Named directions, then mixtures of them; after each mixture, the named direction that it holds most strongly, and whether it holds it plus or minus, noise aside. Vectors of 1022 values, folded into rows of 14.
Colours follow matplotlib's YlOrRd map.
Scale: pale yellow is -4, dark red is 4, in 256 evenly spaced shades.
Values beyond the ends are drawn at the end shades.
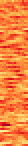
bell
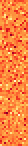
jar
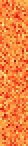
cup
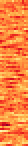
bell, plus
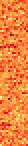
jar, plus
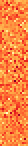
jar, minus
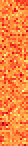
cup, minus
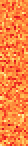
cup, plus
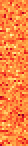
jar, minus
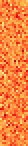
cup, plus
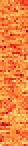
bell, plus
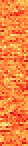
bell, minus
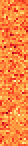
jar, plus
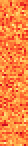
cup, minus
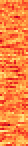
bell, plus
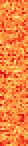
cup, minus
